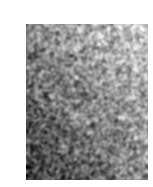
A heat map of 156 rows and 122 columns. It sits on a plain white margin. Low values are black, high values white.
Neither half mirrors the other. No regular stripes run through it. The texture is blotchy. Overall the values sit about 50% of the way up the scale. There is an overall slope up to the top right.
